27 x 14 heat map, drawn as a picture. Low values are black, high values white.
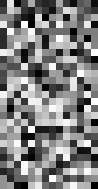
There is no overall slope. The texture is fine-grained noise. The centre is the ninth with the highest average. The values spread evenly over their range. No row or column stands out. The halves do not mirror each other. No regular stripes run through it.
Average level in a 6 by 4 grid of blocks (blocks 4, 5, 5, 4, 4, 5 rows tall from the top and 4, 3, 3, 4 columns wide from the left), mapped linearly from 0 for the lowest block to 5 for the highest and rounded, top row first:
1011 / 2231 / 3113 / 2452 / 3131 / 1222
